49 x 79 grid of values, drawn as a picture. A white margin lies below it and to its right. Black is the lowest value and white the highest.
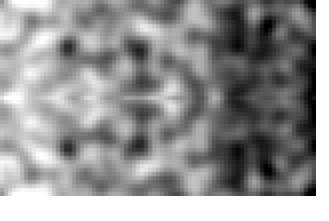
Values rise toward the left. The texture is blotchy. There are no lone odd cells. It is mirror symmetric from top to bottom.
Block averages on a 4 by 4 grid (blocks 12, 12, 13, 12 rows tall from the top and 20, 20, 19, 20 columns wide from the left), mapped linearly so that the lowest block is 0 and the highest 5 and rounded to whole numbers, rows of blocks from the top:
5320 / 5320 / 5320 / 5320
